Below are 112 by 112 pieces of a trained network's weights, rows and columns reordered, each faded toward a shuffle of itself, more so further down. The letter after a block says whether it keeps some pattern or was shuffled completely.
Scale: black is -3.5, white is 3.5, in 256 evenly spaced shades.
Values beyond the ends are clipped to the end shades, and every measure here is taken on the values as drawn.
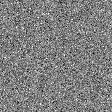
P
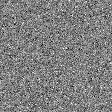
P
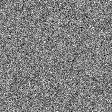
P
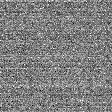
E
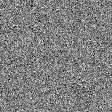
E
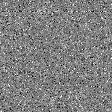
E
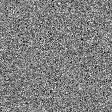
P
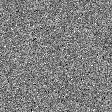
P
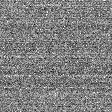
E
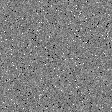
P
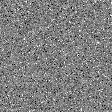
P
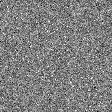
P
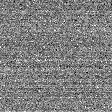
E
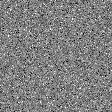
P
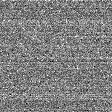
E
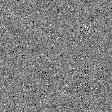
E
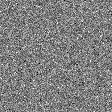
P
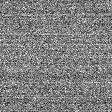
E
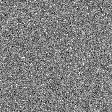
P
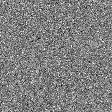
P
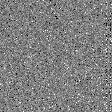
E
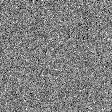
E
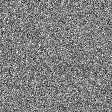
P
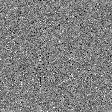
E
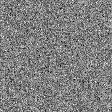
E
